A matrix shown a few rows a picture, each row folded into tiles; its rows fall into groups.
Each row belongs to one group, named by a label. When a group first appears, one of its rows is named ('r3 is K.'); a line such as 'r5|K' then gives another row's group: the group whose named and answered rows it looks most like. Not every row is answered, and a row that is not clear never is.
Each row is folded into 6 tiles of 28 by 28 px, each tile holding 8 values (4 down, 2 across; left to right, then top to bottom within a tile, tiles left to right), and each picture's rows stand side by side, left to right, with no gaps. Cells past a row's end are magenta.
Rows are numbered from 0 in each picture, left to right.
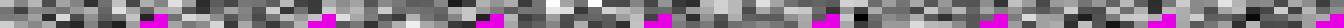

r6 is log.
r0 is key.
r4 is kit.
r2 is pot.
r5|pot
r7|log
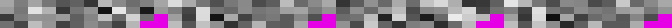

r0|key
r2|kit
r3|key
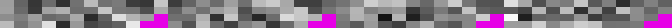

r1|kit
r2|kit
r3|pot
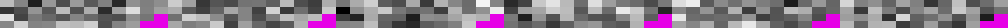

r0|pot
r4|pot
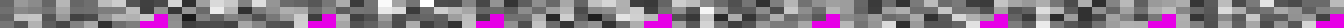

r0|kit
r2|log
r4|key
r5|log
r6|key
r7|log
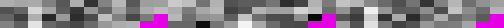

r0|key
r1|pot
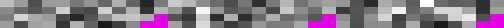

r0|log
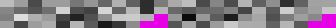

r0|log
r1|pot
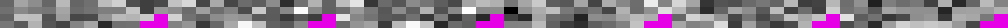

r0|kit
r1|pot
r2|pot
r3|key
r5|pot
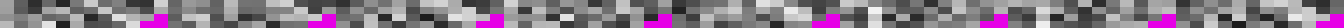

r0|log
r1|kit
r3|key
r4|kit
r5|key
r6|key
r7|kit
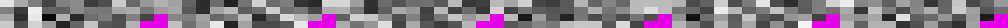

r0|key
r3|pot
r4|log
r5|key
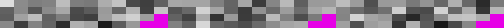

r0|kit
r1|key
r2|log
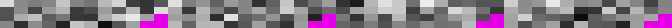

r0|kit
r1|key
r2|kit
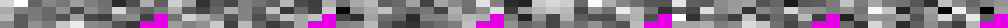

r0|pot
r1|log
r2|key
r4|pot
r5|key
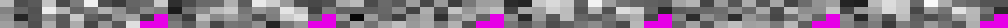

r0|log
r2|pot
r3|kit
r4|pot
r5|kit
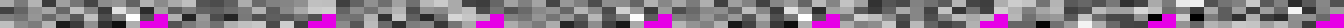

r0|key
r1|pot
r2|kit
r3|key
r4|key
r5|log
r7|pot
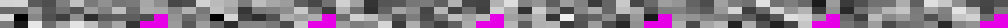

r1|kit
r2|log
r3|key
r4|log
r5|kit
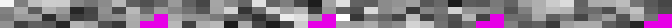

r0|kit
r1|log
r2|pot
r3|kit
